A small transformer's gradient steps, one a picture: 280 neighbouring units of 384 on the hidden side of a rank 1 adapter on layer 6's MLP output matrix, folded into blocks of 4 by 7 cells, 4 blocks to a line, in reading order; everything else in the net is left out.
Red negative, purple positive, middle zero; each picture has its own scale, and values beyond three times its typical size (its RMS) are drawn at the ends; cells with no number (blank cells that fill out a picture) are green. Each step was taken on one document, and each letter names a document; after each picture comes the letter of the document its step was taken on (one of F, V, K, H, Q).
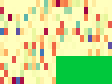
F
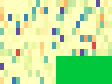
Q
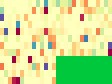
Q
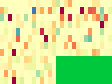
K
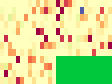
K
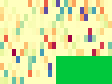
K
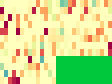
F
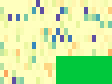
Q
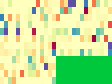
F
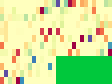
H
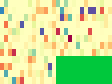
K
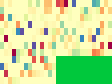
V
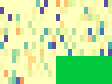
H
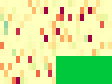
K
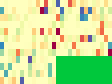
H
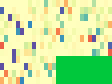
V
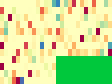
H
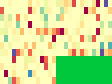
Q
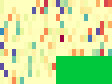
H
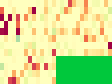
F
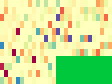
K
